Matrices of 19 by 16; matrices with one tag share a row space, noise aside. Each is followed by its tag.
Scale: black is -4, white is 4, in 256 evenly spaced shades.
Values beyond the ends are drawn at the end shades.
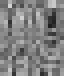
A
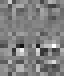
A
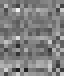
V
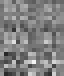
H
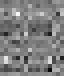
V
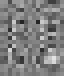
A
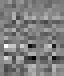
H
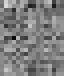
H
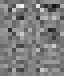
A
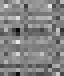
V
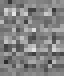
H
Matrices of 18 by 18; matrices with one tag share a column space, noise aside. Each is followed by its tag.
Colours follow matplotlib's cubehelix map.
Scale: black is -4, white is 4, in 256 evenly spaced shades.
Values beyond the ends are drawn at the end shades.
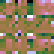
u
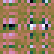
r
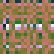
r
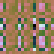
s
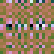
r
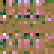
u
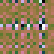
r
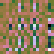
s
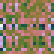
s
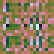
s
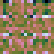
u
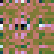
r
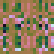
s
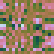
s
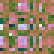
s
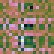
s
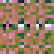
r
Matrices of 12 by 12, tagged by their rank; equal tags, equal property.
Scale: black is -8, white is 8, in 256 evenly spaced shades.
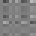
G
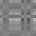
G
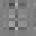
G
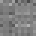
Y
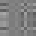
G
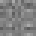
Y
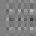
G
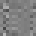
Y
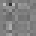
Y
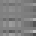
G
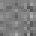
Y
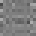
Y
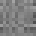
Y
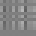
G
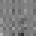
Y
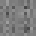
Y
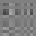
G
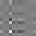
G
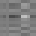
G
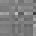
Y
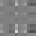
G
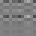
G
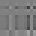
G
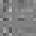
Y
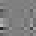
G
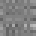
Y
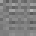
Y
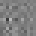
Y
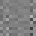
Y
